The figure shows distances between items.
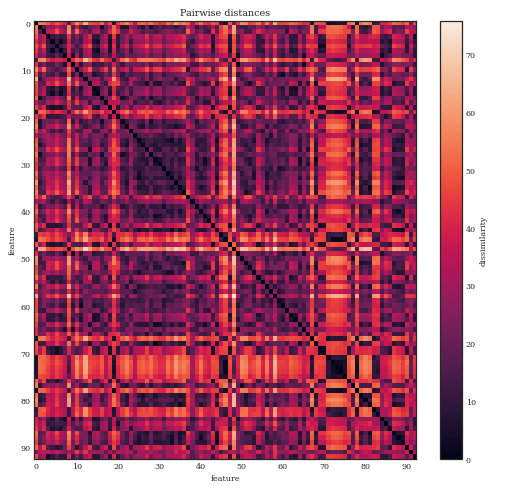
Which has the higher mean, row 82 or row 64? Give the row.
82
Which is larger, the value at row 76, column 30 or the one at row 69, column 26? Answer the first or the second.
the first
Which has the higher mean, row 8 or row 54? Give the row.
8
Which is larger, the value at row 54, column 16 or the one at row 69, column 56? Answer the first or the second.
the second
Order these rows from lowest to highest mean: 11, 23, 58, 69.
11, 23, 69, 58
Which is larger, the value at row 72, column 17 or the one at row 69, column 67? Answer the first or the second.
the second
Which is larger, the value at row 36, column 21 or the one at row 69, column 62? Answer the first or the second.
the first
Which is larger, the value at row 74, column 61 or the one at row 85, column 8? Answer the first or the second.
the first
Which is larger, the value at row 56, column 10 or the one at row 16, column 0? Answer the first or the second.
the second
